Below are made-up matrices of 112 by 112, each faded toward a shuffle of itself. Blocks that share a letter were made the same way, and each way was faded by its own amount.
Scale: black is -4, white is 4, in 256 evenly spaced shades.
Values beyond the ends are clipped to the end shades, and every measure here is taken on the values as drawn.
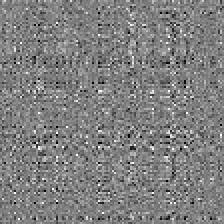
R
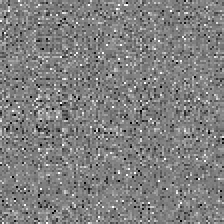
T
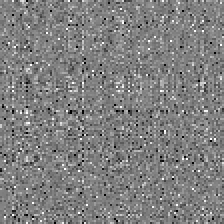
T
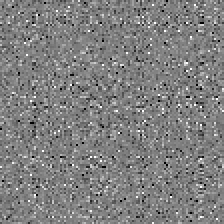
T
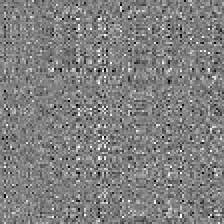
R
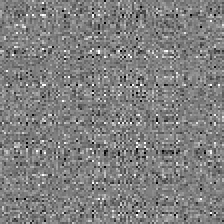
R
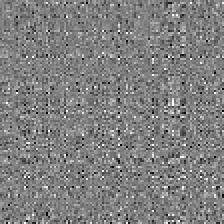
R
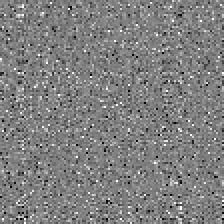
T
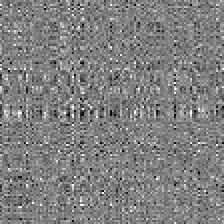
R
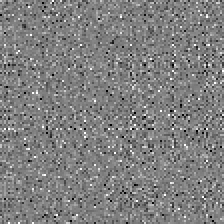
T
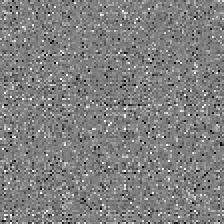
T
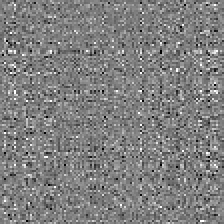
R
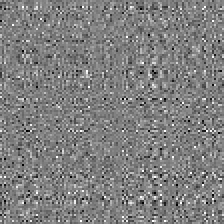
R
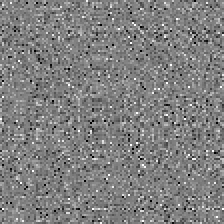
T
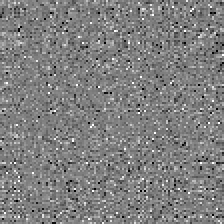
T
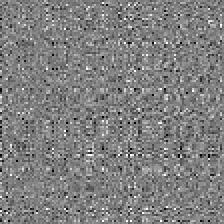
R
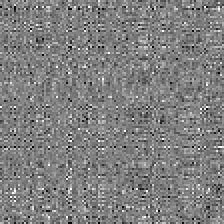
R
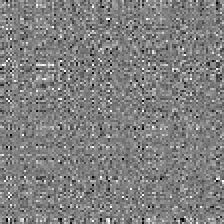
R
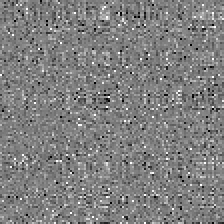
T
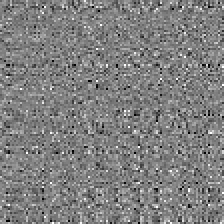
R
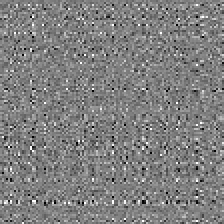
R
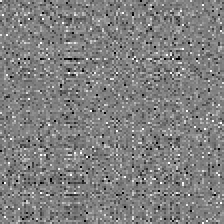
T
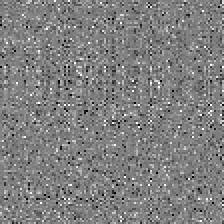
T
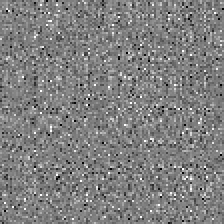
T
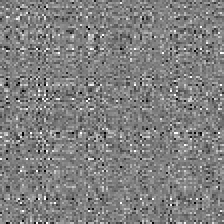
R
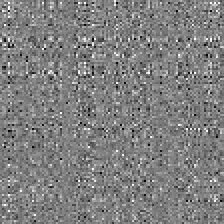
R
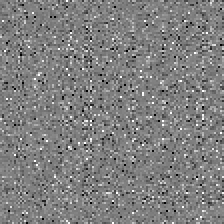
T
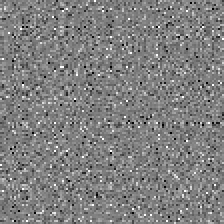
T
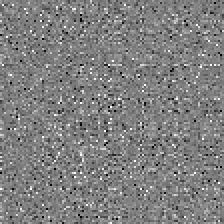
T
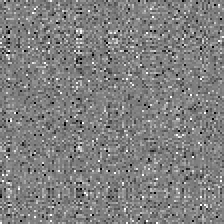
T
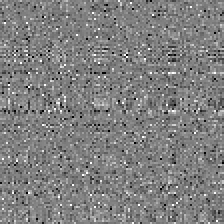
T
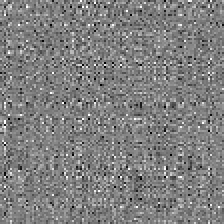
R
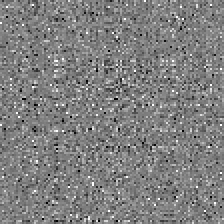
T
